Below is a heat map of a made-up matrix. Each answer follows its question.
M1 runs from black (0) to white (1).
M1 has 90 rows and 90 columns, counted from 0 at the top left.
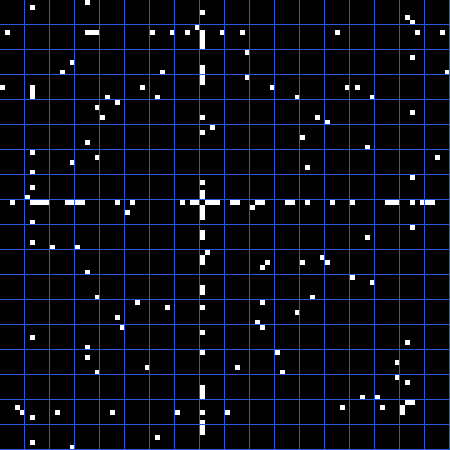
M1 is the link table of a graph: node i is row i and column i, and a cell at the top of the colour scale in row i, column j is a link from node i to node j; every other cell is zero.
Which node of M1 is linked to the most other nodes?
node 40
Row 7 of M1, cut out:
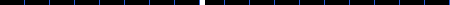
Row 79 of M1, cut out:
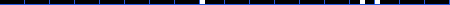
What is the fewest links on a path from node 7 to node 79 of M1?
2
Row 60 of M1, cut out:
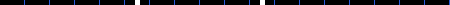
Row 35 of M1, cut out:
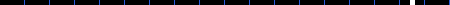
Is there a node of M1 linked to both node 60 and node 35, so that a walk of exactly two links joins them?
no
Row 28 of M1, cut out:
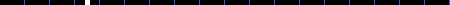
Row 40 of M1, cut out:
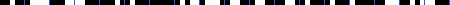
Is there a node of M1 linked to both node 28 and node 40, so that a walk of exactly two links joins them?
no
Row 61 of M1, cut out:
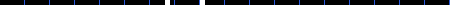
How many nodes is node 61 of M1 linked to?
2
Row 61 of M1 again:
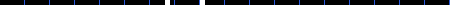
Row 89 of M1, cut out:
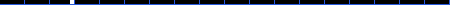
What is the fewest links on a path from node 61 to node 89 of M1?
3
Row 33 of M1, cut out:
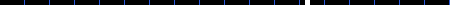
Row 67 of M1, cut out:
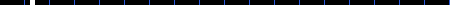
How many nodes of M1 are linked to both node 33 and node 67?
0
